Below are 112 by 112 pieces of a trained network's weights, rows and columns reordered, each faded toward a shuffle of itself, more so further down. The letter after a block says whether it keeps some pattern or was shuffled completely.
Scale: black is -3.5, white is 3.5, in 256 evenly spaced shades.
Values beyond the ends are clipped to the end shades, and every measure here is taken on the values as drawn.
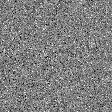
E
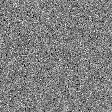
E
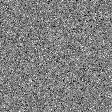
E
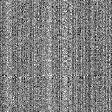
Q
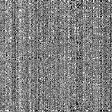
Q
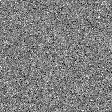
E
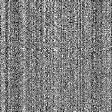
Q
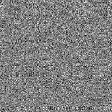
Q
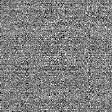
Q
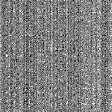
Q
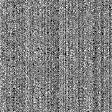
Q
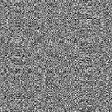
Q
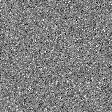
E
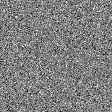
E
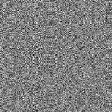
Q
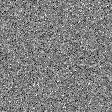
E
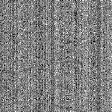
Q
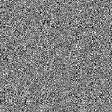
Q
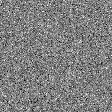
E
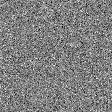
E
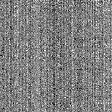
Q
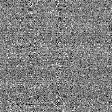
Q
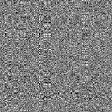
Q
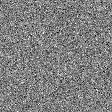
E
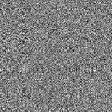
Q
